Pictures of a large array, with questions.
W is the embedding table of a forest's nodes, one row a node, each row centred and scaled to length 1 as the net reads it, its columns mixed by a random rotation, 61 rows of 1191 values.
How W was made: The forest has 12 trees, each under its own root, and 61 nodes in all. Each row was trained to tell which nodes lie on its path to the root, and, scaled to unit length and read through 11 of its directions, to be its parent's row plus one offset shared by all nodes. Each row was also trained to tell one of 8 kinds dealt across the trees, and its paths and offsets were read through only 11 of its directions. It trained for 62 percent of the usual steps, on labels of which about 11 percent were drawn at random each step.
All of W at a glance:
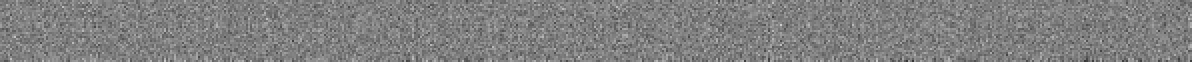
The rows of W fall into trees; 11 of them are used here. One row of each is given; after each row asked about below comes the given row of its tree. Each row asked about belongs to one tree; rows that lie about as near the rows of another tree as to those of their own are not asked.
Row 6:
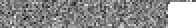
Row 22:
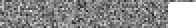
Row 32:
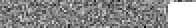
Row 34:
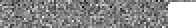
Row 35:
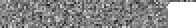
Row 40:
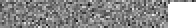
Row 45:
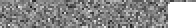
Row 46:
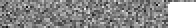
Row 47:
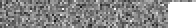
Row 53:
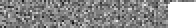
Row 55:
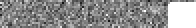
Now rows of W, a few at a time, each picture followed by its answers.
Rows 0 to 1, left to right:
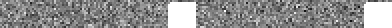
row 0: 55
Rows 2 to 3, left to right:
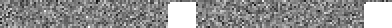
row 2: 35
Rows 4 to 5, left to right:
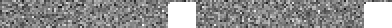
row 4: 6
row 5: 40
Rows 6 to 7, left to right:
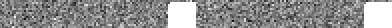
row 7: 53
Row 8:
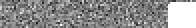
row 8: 34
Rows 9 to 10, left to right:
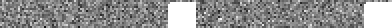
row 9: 22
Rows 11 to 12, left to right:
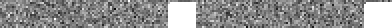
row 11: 55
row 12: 55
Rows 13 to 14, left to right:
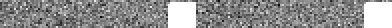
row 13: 46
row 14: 6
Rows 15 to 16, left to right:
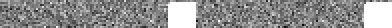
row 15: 46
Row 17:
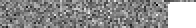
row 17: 46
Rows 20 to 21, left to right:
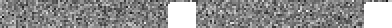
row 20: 35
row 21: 22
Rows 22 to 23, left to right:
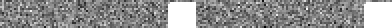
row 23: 46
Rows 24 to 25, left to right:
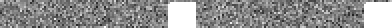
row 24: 45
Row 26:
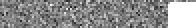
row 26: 45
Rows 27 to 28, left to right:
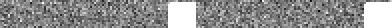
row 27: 53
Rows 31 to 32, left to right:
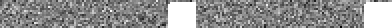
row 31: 22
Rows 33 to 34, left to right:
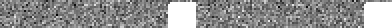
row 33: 6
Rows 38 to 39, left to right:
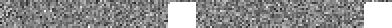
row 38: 35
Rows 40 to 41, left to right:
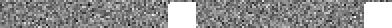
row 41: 34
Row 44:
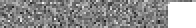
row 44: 53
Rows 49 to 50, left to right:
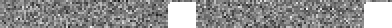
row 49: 34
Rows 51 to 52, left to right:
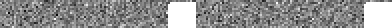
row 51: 6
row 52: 45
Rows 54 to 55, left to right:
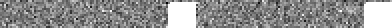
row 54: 45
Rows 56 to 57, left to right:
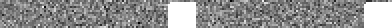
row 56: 45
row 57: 34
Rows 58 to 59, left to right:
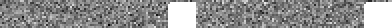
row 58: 34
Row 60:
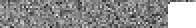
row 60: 34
